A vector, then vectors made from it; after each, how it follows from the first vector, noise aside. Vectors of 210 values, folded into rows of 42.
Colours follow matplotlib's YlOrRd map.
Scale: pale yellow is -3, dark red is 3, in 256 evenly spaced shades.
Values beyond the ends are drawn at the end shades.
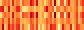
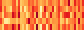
wrapped around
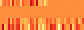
partly zeroed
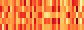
wrapped around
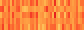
shrunk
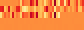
partly zeroed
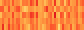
shrunk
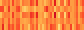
shrunk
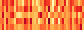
wrapped around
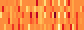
partly zeroed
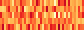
sign-scrambled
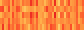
shrunk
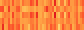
shrunk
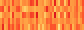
shrunk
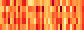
wrapped around
